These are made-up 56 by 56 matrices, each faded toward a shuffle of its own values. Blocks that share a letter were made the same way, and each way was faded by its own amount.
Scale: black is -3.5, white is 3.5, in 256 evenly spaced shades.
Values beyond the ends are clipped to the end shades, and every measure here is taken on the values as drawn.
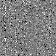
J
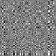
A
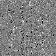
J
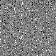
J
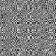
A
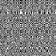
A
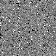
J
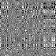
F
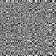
A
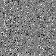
J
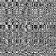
F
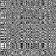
F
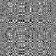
F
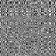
F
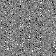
J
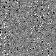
J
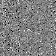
J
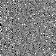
J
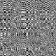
A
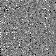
J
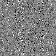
J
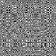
A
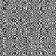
F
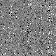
J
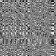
F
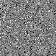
J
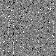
J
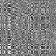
F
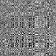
A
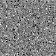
J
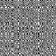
F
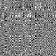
A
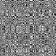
A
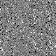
J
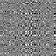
F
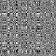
F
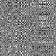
A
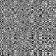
A
